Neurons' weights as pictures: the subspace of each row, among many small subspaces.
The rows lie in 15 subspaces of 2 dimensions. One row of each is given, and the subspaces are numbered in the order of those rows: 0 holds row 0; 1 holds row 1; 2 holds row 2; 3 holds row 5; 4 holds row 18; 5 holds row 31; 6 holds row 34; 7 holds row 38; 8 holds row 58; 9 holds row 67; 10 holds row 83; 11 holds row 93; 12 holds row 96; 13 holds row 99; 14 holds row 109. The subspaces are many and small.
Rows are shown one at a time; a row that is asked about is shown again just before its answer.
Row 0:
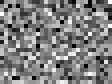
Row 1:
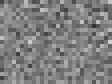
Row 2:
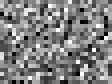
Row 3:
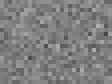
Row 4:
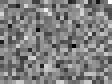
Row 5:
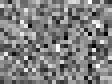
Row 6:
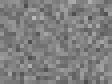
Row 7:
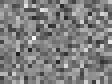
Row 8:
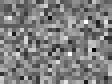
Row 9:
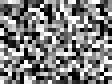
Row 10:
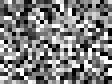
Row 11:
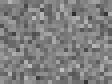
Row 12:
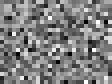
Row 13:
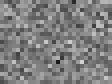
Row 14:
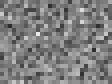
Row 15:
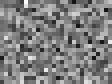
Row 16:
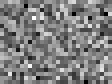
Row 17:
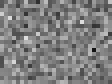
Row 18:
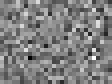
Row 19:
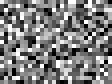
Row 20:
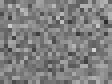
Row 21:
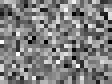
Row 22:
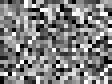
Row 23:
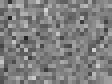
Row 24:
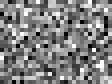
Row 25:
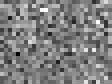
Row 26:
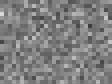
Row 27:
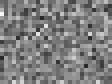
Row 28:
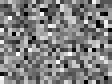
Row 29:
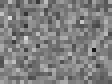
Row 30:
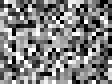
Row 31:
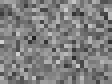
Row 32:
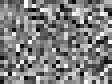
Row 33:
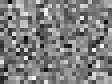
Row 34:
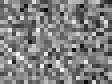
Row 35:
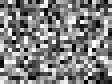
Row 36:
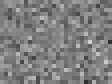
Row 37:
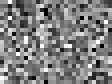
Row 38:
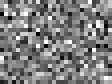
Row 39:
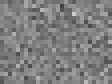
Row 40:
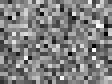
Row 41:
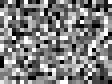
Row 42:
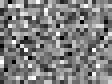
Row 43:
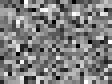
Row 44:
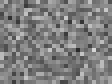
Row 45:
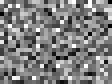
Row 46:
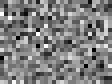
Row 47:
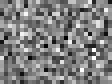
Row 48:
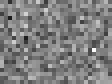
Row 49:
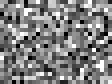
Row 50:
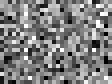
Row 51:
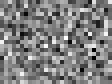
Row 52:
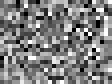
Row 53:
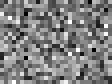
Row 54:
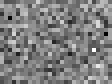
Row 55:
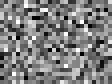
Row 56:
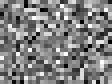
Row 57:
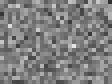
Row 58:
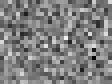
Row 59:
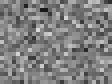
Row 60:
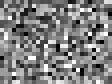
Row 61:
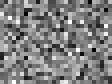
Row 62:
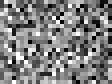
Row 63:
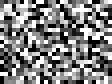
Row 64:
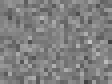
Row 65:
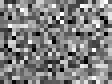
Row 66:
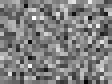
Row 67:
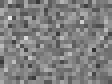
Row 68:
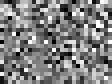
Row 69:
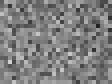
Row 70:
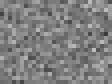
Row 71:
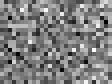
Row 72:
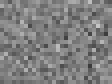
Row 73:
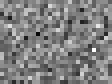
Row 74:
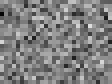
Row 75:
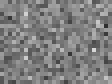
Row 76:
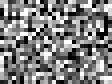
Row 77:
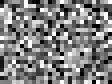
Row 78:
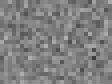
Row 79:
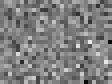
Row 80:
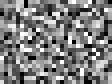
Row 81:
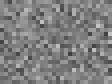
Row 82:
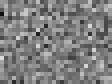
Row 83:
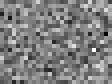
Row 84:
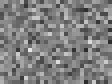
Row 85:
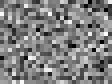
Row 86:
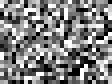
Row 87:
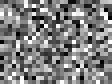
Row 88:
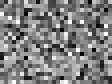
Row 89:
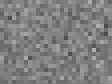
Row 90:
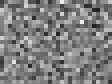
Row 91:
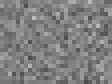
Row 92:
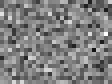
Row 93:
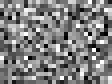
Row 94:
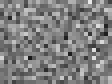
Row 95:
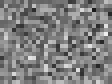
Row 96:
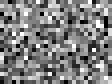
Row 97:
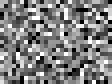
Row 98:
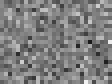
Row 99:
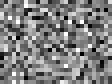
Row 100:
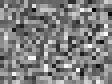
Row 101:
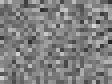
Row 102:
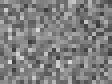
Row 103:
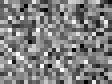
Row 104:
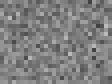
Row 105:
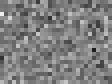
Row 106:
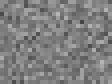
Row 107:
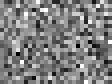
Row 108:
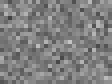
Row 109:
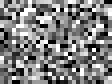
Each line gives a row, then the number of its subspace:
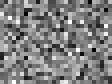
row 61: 13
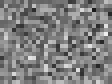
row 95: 14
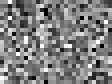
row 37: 9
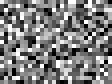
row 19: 0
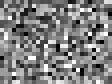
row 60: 14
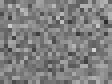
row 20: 6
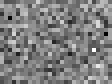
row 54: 10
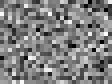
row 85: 10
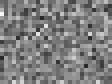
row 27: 7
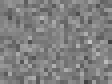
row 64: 4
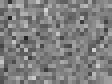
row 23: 9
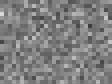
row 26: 5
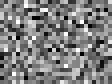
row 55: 13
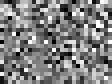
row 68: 5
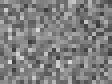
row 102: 0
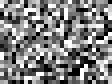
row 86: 2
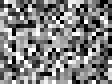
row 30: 0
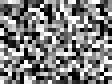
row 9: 3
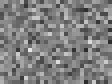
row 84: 2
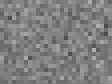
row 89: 11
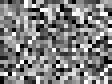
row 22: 11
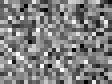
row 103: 6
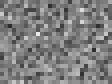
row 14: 2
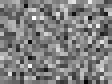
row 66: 3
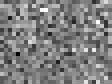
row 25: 10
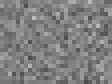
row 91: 3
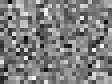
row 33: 9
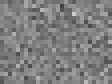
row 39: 11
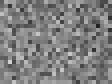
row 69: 0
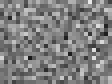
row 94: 11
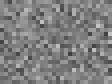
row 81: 14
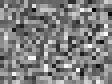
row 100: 14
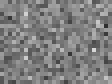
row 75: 13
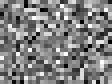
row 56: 12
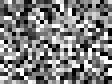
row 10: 14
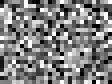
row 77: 9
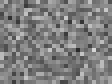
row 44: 13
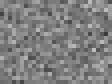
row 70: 10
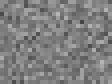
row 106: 12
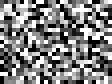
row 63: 2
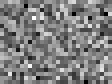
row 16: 3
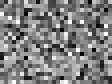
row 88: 13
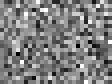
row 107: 4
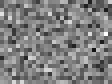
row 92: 10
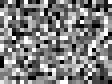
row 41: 1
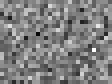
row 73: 2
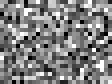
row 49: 12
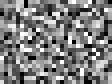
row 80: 8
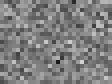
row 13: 7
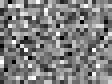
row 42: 9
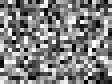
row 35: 1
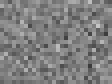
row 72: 3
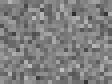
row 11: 3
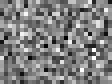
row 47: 8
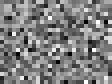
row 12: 2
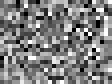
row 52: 4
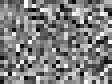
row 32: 11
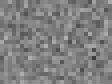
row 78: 8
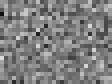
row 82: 7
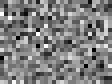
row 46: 7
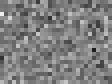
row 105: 5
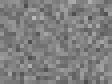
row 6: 3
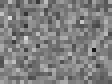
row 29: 1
